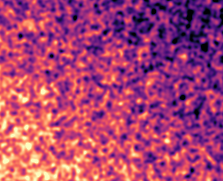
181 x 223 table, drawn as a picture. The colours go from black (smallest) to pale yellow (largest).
The ninth with the highest average is the bottom left. No regular stripes run through it. Values rise toward the bottom left. No single row or column stands out from its neighbours. Neither half mirrors the other. The values follow a bell shape.
